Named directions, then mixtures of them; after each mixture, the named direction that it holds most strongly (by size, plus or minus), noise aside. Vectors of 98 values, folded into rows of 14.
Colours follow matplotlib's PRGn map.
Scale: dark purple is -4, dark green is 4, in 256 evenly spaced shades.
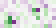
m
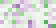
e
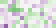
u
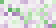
u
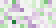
u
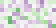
m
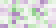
u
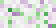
e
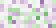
m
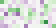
u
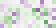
m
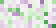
e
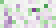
m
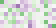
e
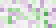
m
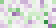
e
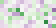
e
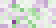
u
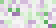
e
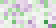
e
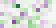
e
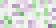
e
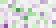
u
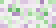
u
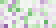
u
